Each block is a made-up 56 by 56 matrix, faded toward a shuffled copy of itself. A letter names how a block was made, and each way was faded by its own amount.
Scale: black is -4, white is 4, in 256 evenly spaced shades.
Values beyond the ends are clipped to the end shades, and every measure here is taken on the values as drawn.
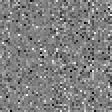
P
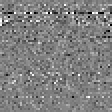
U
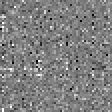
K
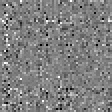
K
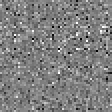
K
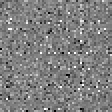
K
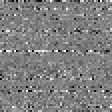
U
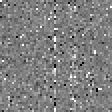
P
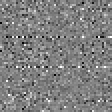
K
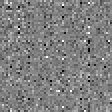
K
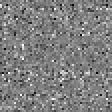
K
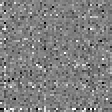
K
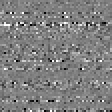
U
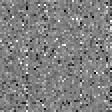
P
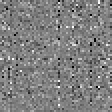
K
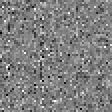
P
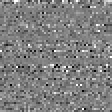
U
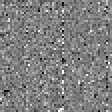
P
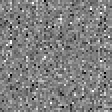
P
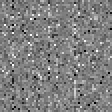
P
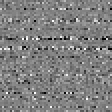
U
